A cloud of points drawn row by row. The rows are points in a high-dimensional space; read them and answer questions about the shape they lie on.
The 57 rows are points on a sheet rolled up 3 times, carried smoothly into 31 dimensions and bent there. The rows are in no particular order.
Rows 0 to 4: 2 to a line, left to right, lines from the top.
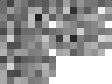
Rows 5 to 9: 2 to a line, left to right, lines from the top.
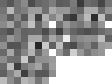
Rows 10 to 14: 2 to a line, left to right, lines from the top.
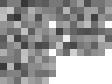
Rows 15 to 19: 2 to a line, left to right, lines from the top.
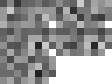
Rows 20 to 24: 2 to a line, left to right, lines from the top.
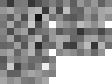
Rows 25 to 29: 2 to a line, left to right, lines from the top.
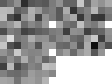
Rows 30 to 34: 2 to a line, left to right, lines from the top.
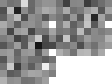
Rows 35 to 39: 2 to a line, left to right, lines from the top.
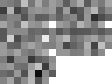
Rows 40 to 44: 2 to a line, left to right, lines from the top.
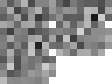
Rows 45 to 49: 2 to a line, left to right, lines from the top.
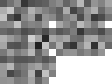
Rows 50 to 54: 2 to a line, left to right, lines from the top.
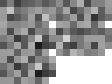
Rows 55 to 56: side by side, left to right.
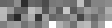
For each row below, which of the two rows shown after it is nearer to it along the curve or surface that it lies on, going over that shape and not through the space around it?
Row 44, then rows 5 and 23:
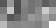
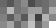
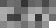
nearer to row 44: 23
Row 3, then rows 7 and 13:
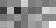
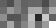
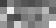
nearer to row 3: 13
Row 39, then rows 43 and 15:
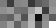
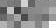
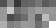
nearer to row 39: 43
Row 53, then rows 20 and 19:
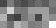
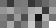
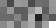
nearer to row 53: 20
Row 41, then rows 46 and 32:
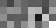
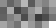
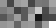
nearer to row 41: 32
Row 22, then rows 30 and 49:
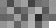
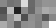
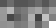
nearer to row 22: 49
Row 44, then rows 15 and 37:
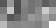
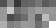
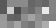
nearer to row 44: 15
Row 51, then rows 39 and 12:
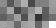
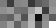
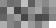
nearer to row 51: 12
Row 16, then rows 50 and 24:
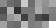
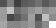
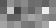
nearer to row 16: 24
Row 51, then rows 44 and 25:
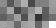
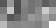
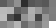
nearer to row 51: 44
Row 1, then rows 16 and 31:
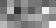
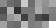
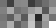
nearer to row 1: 16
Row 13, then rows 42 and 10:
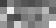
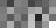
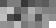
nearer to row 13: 10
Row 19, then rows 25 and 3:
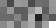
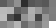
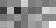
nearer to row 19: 3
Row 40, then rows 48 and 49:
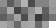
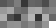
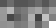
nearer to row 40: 49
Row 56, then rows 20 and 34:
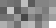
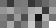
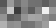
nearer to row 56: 20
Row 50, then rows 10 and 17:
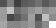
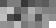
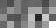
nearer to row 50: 17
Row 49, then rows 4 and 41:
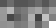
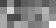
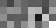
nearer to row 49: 4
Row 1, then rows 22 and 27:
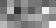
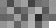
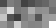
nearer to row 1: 27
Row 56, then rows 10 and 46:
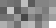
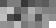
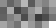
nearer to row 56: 46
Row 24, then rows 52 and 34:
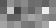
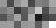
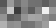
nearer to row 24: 34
